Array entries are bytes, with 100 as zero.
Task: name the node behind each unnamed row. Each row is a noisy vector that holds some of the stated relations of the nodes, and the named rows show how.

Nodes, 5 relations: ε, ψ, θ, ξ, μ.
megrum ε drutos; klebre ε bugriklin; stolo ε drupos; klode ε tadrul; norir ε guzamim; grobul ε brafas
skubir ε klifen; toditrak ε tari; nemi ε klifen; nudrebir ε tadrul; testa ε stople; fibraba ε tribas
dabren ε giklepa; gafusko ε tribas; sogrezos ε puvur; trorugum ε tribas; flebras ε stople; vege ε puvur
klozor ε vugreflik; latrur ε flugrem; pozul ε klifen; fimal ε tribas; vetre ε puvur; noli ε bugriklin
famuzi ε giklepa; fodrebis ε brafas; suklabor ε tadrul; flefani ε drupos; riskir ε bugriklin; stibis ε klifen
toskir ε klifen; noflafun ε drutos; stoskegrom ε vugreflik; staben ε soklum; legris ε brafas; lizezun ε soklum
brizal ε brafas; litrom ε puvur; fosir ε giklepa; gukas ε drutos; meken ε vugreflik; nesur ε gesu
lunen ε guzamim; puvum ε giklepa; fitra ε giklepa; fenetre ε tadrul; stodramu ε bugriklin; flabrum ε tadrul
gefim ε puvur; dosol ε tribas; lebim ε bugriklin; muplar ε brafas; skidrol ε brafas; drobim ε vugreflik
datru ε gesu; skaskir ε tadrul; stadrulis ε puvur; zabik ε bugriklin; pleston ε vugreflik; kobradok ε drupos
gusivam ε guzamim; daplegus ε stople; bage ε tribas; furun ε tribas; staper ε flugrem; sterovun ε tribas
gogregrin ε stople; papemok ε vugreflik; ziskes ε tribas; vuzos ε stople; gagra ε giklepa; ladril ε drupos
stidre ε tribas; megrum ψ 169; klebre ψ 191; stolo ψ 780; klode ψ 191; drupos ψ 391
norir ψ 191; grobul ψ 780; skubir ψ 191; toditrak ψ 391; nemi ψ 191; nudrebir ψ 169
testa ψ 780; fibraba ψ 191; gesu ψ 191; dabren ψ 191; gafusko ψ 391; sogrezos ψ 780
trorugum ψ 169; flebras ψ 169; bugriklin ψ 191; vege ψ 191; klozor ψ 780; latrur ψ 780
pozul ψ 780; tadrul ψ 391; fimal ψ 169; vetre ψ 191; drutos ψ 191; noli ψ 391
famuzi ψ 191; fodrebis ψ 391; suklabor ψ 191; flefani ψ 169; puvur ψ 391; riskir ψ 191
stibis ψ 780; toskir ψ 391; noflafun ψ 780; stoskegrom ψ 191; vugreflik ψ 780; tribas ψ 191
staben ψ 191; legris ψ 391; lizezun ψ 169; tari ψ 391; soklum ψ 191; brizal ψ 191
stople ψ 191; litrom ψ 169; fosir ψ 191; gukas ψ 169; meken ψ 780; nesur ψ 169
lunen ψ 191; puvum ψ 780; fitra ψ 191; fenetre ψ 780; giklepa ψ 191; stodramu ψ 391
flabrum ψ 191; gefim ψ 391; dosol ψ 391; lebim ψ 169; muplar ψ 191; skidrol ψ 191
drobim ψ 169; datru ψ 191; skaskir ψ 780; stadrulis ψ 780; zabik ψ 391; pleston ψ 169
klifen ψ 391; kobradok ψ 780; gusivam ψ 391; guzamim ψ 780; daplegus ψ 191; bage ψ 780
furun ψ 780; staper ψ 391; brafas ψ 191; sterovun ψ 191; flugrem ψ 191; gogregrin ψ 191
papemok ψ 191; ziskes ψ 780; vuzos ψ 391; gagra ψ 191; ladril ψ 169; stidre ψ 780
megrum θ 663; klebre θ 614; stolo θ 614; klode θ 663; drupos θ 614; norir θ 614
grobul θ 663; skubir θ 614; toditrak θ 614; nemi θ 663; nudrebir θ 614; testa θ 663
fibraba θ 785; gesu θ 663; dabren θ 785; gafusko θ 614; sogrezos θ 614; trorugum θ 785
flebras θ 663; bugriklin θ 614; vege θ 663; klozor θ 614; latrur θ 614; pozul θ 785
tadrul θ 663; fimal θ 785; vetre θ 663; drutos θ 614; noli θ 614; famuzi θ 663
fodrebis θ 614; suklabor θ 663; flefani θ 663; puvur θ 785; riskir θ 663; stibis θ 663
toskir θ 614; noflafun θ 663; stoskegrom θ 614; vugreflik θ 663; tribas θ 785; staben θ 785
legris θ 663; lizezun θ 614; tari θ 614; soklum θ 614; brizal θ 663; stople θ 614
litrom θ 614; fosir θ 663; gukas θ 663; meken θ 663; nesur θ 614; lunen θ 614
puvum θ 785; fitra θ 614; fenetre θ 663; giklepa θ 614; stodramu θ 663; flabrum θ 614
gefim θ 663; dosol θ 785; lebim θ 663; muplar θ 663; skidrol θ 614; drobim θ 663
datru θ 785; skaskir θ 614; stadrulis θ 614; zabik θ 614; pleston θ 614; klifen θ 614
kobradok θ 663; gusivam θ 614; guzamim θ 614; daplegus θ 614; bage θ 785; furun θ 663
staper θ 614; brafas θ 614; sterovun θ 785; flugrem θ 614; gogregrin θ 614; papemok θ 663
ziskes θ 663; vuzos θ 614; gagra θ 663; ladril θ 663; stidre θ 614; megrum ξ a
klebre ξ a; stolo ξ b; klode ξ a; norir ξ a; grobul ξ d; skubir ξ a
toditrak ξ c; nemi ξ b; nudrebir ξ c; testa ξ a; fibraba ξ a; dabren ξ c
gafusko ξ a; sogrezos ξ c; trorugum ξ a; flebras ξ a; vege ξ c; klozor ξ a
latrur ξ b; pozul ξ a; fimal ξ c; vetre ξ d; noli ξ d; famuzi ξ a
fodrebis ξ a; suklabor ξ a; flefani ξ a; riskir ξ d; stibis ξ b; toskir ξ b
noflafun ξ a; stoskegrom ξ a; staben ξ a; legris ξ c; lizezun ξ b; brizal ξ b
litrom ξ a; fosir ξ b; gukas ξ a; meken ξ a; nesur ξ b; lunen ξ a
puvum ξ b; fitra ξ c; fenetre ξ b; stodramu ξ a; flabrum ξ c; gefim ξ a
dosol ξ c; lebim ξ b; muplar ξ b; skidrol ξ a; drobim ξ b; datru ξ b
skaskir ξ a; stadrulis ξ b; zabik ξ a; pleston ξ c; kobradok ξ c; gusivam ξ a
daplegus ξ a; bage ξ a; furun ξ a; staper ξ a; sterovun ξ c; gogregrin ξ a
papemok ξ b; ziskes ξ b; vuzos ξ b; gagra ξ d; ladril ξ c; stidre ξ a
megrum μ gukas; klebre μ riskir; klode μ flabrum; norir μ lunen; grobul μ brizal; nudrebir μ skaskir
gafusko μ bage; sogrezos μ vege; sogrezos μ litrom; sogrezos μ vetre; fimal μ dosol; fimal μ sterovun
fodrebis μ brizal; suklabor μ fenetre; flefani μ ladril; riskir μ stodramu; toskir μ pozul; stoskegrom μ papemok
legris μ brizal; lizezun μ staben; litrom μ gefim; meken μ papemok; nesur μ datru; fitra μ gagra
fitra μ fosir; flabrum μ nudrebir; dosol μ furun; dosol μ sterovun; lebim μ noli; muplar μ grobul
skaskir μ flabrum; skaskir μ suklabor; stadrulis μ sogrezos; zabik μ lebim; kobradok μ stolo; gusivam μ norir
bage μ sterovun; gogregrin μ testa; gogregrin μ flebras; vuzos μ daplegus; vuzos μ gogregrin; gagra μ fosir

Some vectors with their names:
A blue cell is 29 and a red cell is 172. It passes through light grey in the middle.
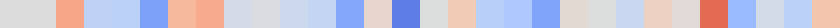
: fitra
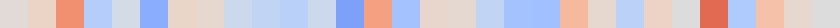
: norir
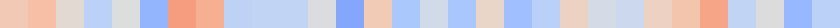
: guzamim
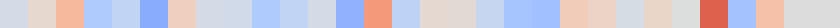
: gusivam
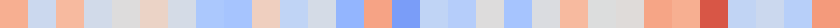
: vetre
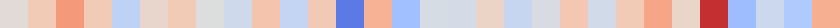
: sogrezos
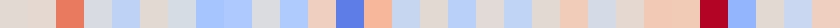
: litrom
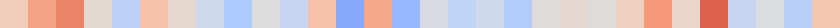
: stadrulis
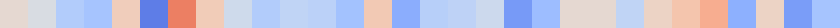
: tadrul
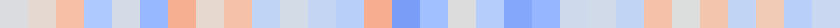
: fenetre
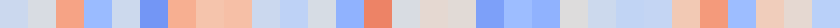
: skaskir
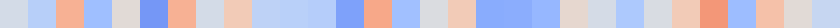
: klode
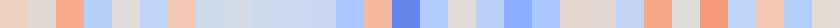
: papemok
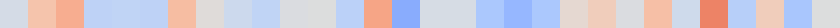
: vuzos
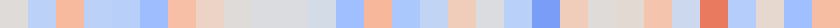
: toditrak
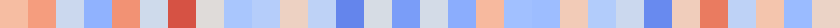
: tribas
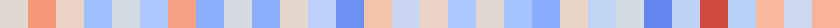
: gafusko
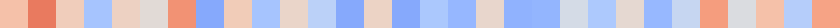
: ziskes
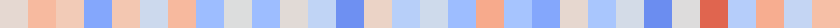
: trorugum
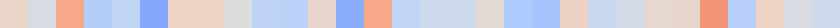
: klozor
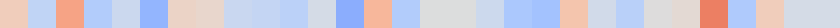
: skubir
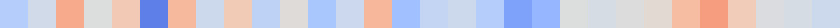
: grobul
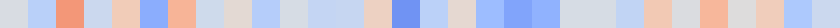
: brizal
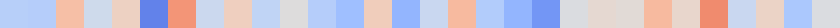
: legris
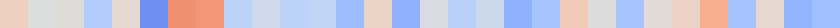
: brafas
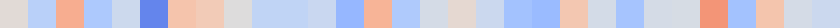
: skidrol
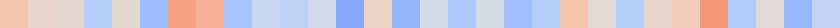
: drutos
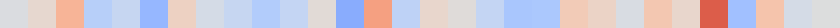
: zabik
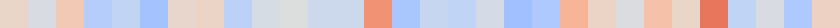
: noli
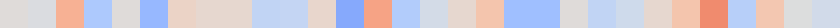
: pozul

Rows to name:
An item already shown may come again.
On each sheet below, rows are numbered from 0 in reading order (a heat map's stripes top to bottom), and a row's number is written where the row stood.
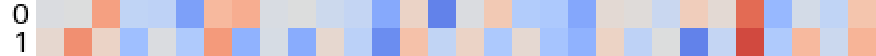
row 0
fitra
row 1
gafusko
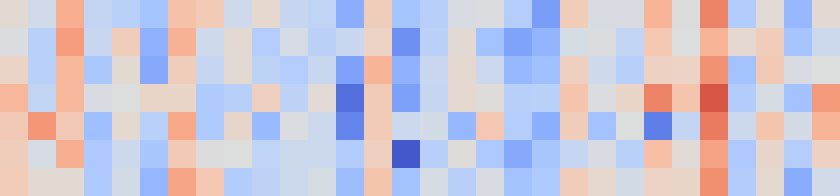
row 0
pleston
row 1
brizal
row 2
famuzi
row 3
vege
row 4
stidre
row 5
fosir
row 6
tari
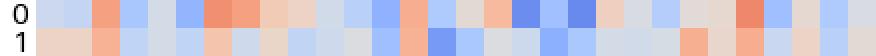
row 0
flabrum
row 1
stibis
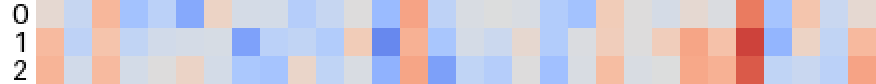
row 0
staper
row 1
gefim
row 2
vetre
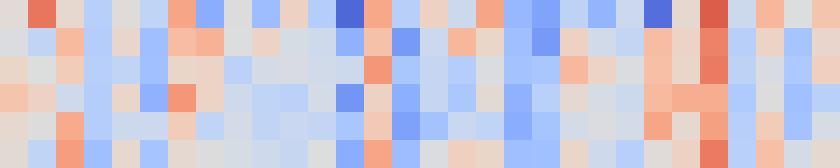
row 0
bage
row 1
dabren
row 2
noli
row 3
vugreflik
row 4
drobim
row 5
staben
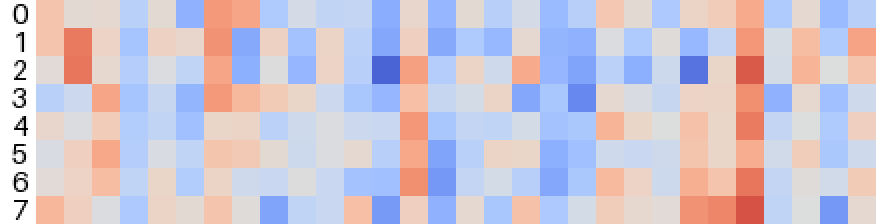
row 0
giklepa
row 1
ziskes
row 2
bage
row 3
nudrebir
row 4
noli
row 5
puvum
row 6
riskir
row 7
puvur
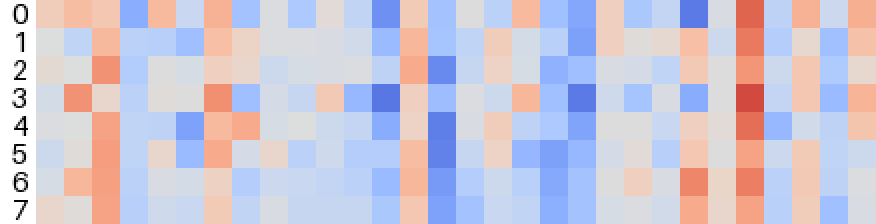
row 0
fibraba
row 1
toditrak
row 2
datru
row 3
fimal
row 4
fitra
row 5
muplar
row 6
lebim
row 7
drobim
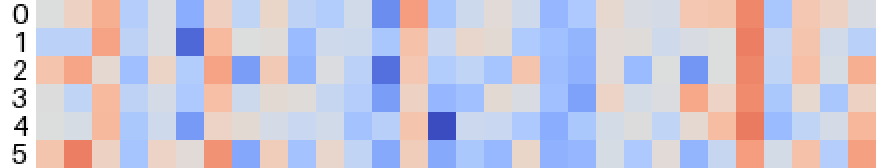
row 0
meken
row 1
fodrebis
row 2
furun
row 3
ladril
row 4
gagra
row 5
ziskes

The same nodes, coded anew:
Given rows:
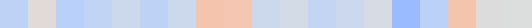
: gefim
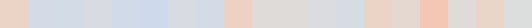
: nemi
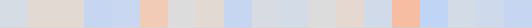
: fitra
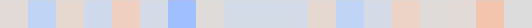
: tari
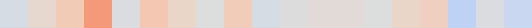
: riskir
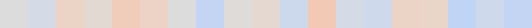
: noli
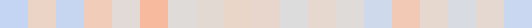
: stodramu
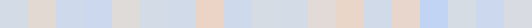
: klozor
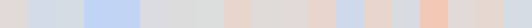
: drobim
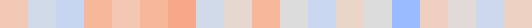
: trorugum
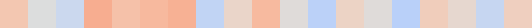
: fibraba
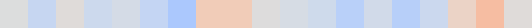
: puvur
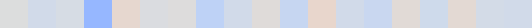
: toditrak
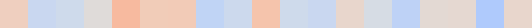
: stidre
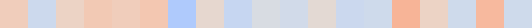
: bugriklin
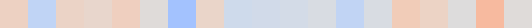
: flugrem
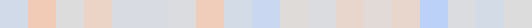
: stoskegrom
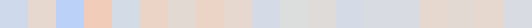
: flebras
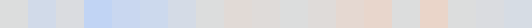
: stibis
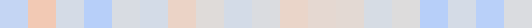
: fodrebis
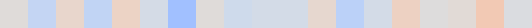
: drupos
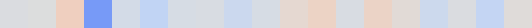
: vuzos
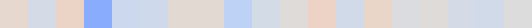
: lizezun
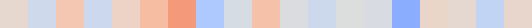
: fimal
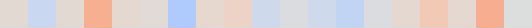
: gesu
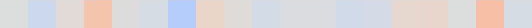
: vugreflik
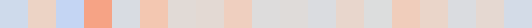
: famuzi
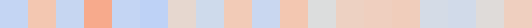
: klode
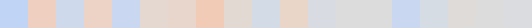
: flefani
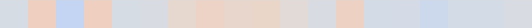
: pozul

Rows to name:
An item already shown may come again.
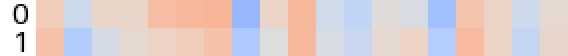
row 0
sterovun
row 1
ziskes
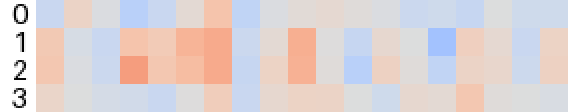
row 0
legris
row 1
trorugum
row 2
fibraba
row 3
brizal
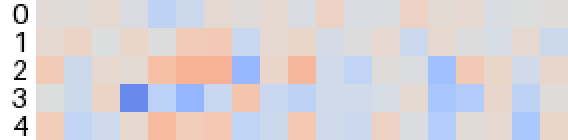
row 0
muplar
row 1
dabren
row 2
sterovun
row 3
stadrulis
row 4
stidre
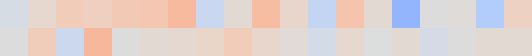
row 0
bage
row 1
staben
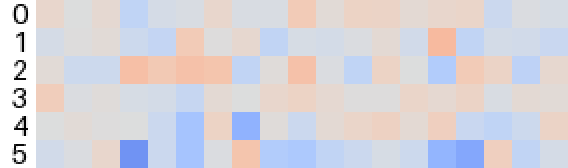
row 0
puvum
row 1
fitra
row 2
furun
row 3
datru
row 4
flabrum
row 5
sogrezos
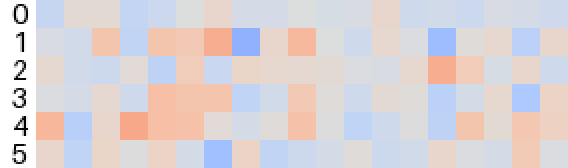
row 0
kobradok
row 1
dosol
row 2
fosir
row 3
gafusko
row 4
tribas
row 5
guzamim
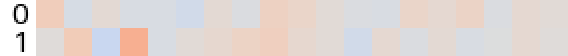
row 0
datru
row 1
staben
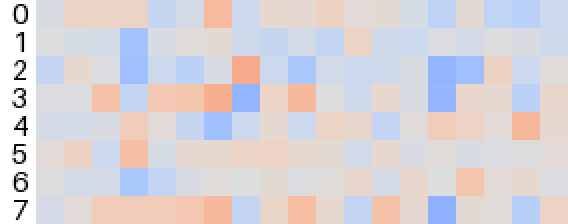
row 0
grobul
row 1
pleston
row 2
litrom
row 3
dosol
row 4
tadrul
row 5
staben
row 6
drobim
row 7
bage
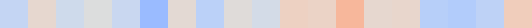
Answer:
skaskir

